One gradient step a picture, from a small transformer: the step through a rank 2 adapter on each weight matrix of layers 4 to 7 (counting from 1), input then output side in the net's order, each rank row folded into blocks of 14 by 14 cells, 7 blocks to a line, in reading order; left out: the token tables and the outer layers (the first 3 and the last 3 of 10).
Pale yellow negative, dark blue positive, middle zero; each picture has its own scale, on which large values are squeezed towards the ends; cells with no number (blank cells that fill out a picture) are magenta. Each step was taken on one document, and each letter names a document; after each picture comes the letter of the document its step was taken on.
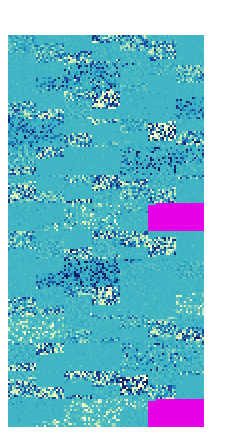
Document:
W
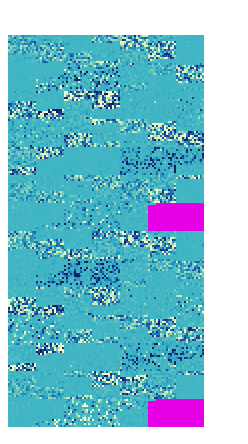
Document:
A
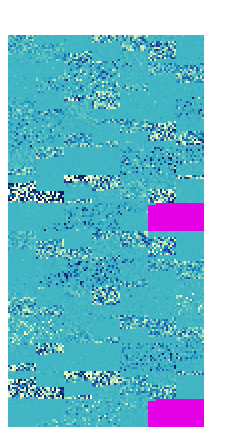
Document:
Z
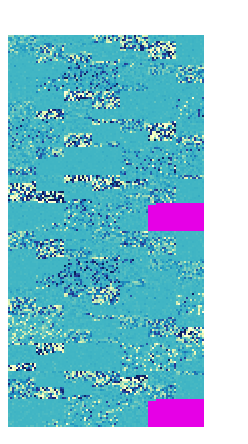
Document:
Z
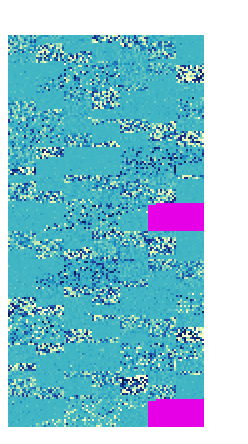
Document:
A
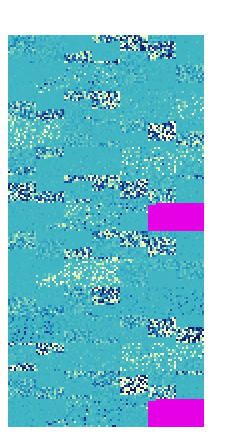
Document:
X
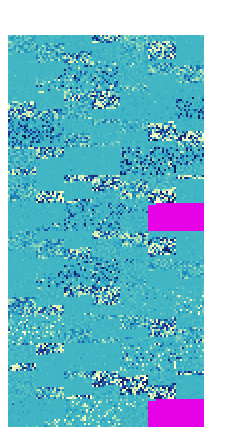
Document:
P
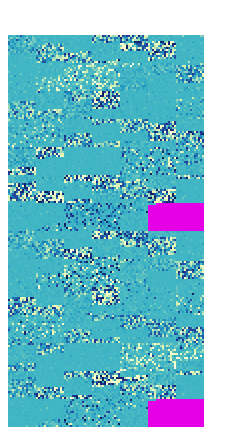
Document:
P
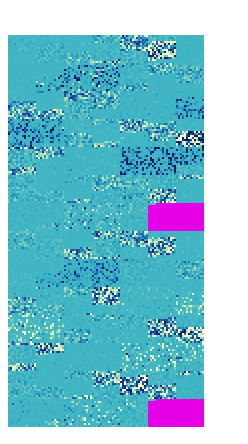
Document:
P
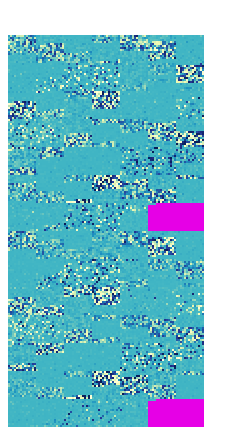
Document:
Z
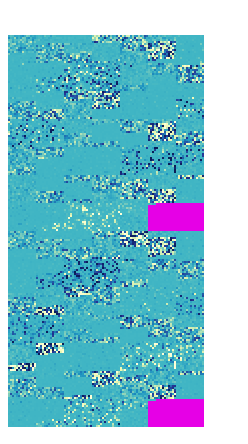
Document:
W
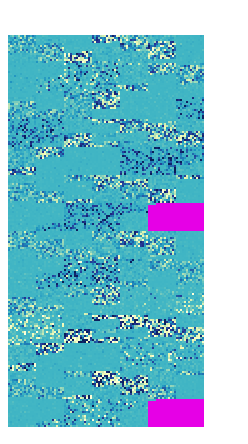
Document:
P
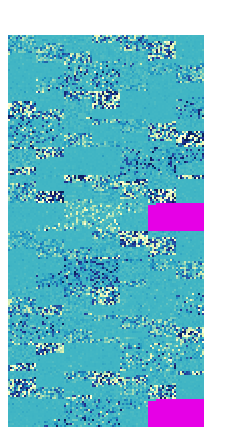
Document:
W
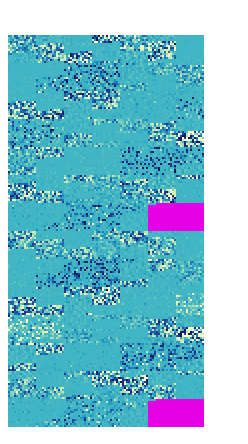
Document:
A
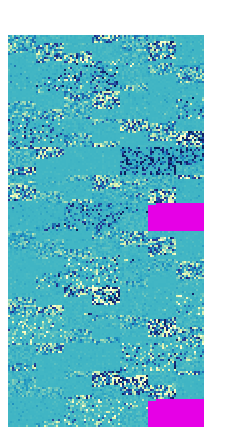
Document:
P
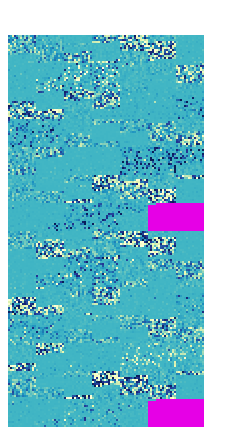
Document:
W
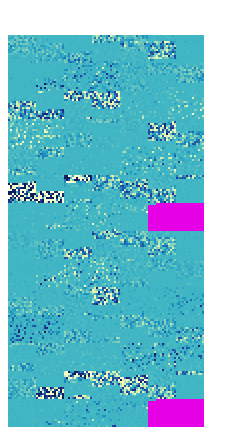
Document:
X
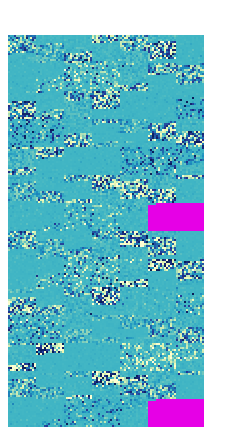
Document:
Z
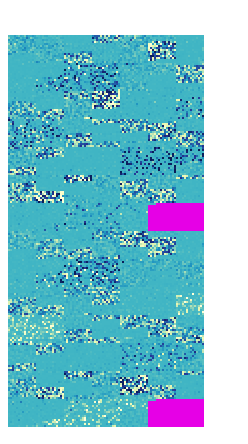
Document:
A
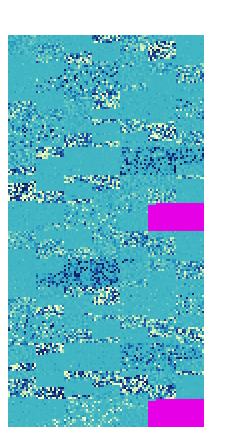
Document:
A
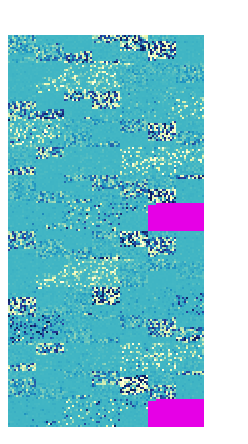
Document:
X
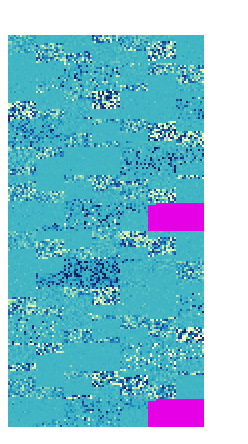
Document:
W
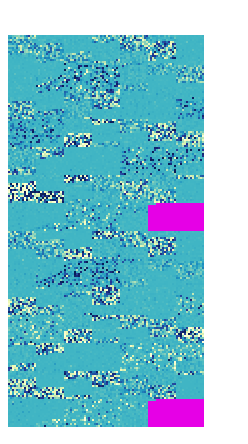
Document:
A
